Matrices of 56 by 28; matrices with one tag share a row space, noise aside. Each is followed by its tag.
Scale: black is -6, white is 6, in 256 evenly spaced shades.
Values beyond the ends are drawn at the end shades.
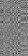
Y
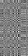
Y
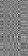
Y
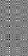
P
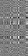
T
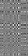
Y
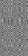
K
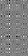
P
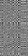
Y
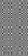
K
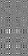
P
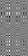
P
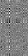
P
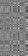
T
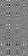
P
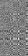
T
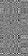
Y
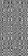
K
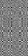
K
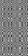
K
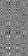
P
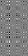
P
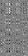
P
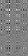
P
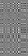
Y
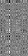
P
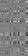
T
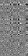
T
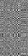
Y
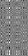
P
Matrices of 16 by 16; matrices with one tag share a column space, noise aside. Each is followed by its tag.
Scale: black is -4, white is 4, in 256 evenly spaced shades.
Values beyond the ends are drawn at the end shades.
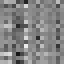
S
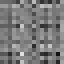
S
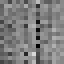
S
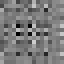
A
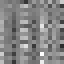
S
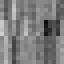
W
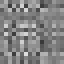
A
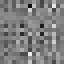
A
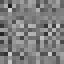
A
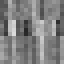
W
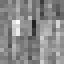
W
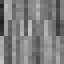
W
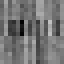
W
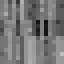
W
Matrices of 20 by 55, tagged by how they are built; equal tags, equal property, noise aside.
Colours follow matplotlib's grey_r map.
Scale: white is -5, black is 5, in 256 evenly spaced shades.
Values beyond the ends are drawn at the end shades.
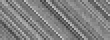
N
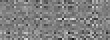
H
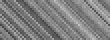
N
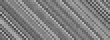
N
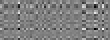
H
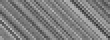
N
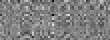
H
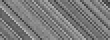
N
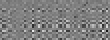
H
